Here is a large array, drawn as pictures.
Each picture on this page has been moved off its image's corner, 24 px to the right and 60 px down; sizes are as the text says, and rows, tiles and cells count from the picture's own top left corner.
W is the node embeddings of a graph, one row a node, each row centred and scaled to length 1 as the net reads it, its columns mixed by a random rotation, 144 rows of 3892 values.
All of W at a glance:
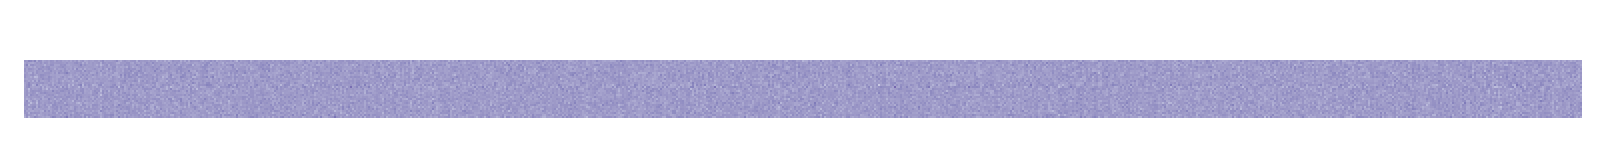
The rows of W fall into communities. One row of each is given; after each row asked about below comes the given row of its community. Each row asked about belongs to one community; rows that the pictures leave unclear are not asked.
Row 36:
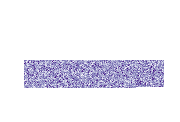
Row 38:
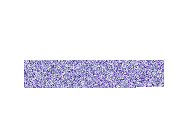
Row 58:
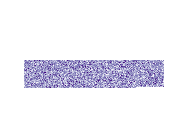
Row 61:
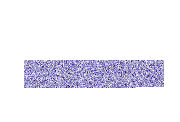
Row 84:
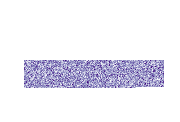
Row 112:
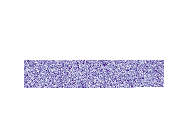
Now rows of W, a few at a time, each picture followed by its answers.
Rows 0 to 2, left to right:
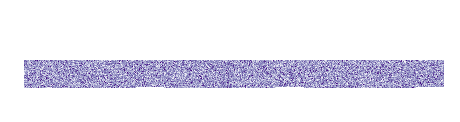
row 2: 61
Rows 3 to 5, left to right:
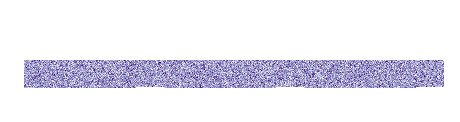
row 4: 112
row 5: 38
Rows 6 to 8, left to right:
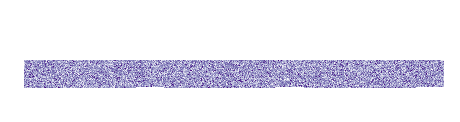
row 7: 61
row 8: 84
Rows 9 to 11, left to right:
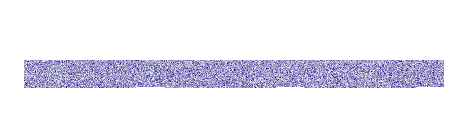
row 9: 61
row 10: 84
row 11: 36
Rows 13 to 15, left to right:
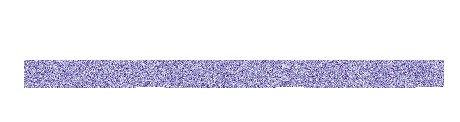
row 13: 84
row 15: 61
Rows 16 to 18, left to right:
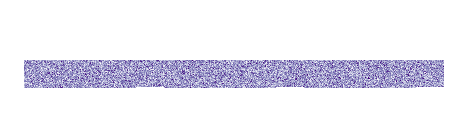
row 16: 112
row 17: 58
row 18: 112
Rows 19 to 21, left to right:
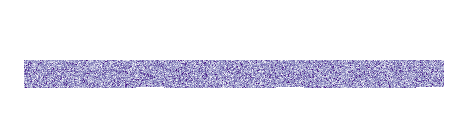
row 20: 61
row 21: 38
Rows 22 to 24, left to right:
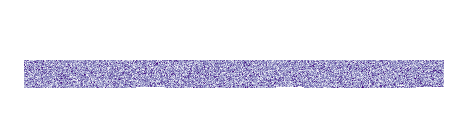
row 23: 112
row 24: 36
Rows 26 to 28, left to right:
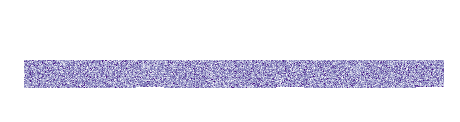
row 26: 84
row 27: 61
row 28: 38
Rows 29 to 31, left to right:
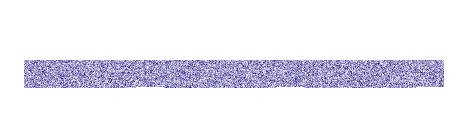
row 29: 58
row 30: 58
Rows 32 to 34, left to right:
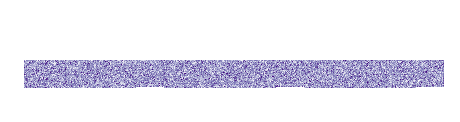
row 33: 38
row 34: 84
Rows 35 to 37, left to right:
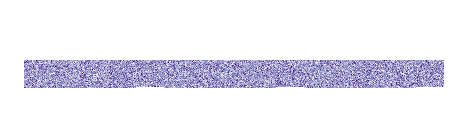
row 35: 36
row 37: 112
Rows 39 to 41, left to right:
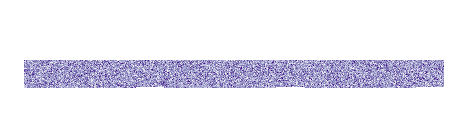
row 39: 38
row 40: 38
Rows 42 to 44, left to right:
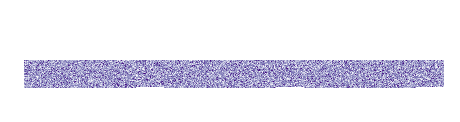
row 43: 61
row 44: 61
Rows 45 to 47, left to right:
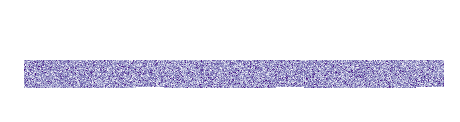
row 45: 58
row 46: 112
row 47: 38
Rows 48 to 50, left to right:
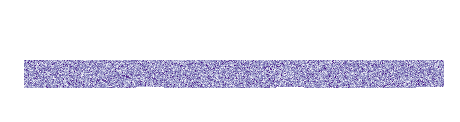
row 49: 112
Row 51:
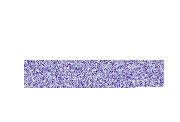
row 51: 36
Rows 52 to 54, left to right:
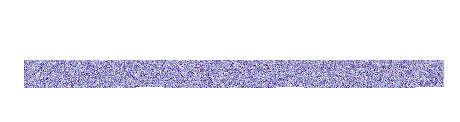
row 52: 38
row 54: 58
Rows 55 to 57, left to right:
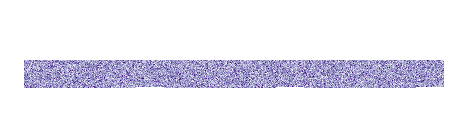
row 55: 112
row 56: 84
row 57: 38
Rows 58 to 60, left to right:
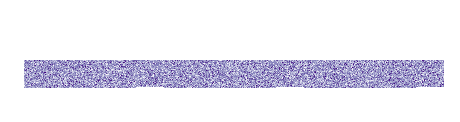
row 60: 61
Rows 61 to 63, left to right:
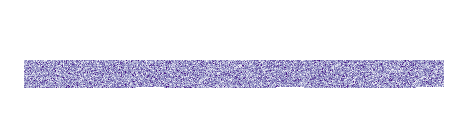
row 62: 38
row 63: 58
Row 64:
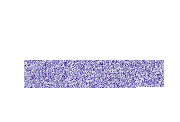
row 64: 61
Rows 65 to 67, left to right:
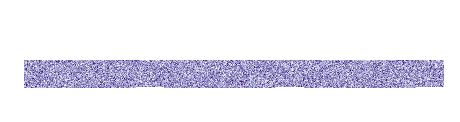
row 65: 61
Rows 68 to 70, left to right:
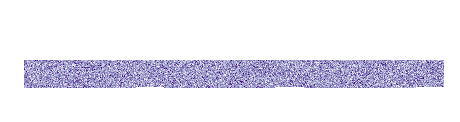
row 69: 61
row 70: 112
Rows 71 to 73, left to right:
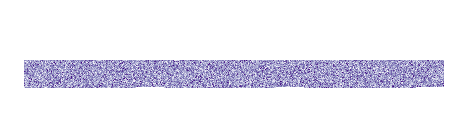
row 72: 36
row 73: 84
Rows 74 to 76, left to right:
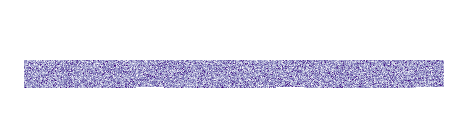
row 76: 112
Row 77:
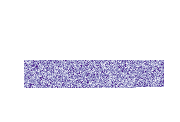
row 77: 84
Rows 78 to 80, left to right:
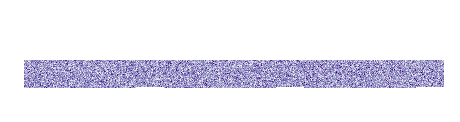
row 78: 84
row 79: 38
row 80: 38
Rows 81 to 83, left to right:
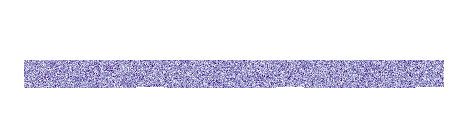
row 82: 58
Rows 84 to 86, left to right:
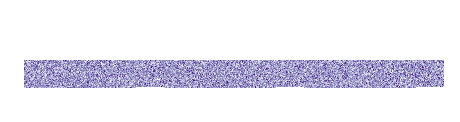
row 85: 84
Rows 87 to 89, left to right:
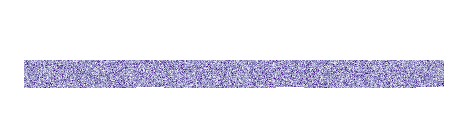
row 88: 36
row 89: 38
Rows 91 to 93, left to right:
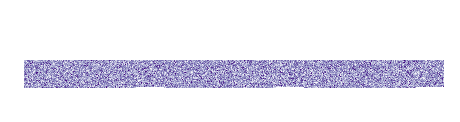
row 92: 58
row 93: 58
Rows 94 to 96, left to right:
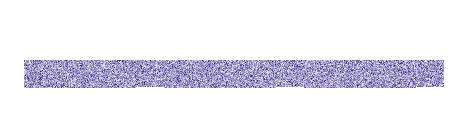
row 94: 84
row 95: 84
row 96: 61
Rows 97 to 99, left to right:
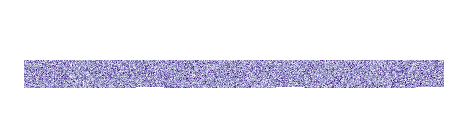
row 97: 61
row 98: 38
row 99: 36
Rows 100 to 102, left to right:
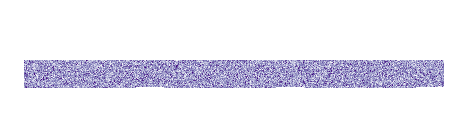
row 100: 38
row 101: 84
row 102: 38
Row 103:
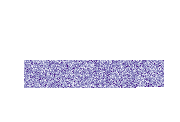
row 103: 112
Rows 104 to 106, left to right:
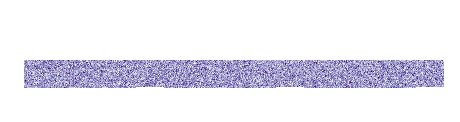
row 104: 58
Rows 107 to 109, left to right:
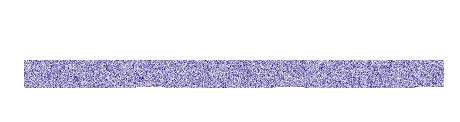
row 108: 112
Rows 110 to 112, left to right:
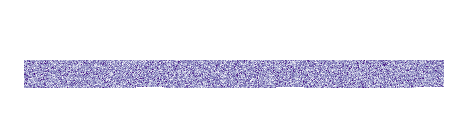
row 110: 38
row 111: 84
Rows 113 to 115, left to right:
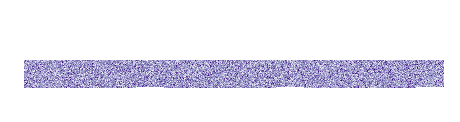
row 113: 61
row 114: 84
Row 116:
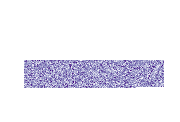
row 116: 58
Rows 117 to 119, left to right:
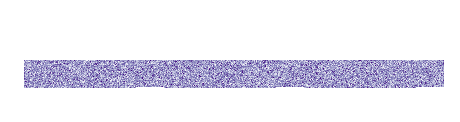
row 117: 84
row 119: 84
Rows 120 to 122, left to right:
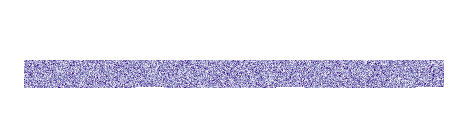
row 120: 84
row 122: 84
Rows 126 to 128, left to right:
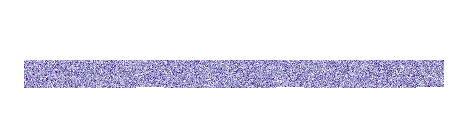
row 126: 38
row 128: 112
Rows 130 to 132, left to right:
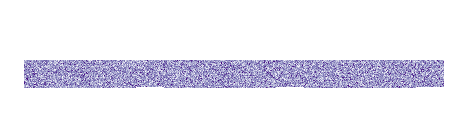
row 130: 38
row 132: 61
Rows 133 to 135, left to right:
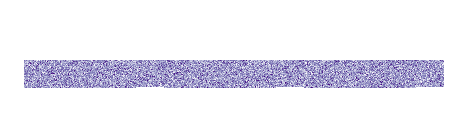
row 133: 38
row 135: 61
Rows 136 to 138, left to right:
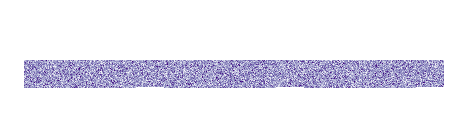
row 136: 84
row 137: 61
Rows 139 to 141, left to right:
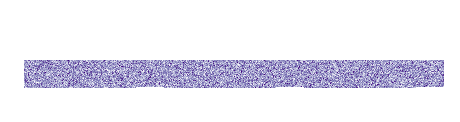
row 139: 58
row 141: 84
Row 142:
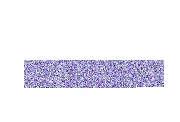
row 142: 61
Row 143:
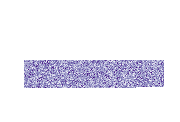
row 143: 38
